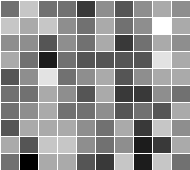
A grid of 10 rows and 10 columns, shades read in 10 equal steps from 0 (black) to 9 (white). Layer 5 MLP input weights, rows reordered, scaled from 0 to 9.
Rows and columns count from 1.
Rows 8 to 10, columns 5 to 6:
5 4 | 5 4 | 3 2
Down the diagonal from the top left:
4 6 3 4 5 6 3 2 2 4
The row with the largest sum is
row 2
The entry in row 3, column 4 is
5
